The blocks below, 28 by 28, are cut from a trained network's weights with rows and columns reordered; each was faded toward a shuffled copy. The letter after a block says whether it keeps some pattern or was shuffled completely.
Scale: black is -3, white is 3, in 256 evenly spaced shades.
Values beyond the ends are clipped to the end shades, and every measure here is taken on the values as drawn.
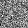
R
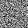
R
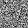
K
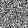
R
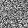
K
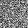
R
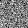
R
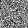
R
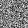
R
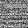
K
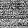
K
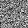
R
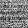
K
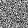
K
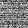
K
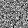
K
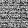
K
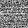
K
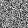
R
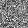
R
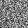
R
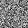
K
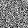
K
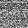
K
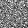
R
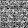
K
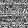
K
